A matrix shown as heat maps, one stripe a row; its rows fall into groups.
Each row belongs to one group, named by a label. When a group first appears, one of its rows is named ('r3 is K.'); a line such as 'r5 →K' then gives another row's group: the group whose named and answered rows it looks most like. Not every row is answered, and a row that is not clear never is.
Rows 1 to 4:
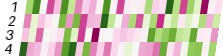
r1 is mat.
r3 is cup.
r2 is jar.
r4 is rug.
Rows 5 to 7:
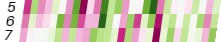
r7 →jar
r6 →jar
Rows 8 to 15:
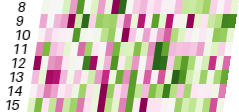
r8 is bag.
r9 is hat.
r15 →bag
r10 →hat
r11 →jar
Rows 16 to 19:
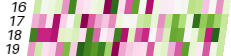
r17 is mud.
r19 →hat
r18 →mat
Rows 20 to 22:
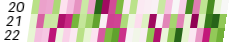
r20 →rug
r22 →mat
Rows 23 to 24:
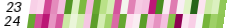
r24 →hat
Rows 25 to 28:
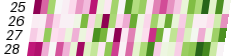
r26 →cup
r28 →mud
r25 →mud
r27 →hat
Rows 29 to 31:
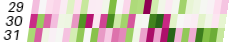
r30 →jar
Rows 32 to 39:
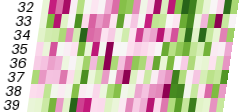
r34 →bag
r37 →rug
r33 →mat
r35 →cup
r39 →bag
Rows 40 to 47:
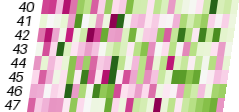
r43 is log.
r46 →hat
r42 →mud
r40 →mud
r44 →jar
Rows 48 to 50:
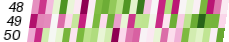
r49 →mud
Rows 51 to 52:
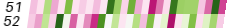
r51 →mat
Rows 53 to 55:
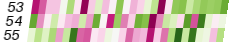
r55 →bag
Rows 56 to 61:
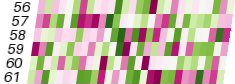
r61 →rug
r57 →log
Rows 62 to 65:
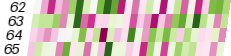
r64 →cup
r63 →bag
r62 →hat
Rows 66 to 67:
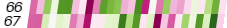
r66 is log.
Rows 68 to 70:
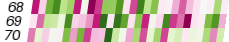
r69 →log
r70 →jar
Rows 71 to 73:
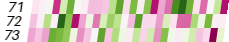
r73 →log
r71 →mat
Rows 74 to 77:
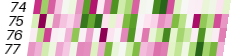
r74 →jar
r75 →rug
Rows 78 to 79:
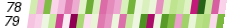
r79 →rug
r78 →rug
